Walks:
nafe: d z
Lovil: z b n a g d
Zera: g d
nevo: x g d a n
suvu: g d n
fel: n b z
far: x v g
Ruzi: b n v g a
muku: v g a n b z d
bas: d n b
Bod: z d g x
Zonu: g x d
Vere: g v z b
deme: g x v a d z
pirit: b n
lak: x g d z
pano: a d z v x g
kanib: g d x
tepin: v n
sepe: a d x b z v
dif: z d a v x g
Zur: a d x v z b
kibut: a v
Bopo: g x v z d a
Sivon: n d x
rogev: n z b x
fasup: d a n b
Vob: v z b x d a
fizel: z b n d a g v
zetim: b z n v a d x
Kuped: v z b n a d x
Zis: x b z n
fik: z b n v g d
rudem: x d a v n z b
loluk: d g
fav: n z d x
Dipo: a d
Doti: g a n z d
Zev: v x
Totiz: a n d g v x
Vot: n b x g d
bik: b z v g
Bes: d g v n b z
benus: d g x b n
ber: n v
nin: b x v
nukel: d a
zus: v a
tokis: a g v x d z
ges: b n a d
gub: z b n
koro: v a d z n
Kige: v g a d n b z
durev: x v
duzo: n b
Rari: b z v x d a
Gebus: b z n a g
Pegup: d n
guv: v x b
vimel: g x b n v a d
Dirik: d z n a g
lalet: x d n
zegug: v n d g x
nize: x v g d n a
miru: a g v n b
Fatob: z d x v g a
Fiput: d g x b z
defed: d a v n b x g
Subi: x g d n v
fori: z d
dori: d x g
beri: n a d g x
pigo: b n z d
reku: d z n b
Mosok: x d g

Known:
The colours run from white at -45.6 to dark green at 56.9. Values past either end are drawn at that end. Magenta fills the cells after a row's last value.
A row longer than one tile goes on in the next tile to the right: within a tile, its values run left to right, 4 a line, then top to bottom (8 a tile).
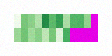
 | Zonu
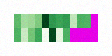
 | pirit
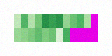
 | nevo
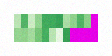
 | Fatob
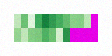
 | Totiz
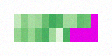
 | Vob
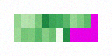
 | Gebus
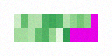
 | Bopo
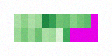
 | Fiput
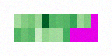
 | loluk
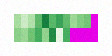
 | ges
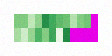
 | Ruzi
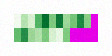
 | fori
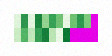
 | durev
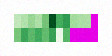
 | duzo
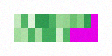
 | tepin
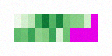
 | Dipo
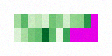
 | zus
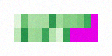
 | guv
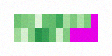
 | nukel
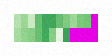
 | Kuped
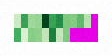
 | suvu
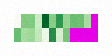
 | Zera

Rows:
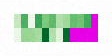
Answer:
Zev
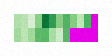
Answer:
nafe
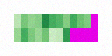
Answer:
dori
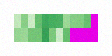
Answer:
koro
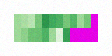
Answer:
Dirik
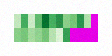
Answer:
Bod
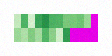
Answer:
zegug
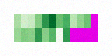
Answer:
fel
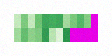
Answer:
dif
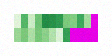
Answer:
lak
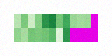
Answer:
miru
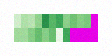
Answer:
Doti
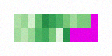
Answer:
zetim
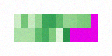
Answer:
deme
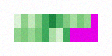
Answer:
Zur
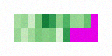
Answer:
Bes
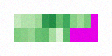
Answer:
reku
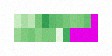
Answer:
muku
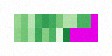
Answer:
nin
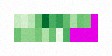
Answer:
pigo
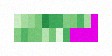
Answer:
Vot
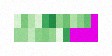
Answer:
Vere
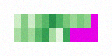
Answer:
rudem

